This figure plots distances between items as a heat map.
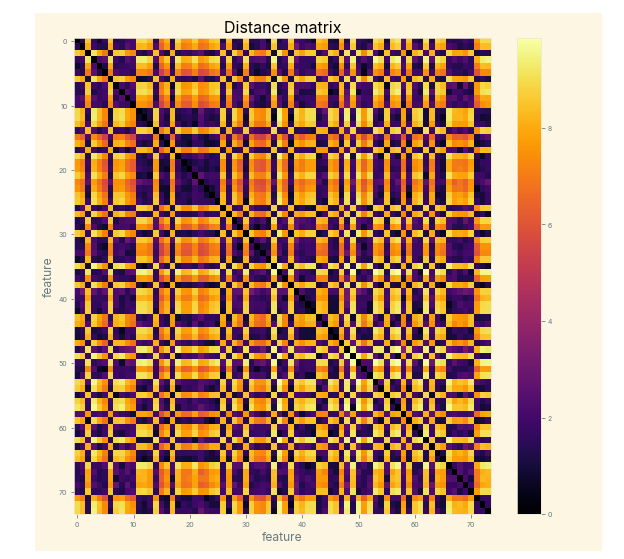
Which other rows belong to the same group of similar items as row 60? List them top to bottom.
0, 1, 3, 4, 5, 7, 8, 9, 10, 14, 17, 26, 28, 29, 31, 32, 33, 34, 36, 37, 39, 40, 41, 42, 45, 46, 48, 50, 51, 52, 55, 58, 61, 63, 66, 67, 68, 69, 70
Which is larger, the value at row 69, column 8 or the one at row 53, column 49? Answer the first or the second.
the second
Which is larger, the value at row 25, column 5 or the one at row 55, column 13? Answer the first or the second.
the second
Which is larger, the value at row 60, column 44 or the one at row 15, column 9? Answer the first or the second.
the first
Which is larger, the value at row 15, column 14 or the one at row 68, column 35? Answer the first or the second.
the second
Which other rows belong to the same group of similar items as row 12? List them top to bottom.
2, 6, 11, 13, 15, 16, 18, 19, 20, 21, 22, 23, 24, 25, 27, 30, 35, 38, 43, 44, 47, 49, 53, 54, 56, 57, 59, 62, 64, 65, 71, 72, 73
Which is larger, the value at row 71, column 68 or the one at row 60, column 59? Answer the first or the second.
the second
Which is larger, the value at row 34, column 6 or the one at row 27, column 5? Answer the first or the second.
the first
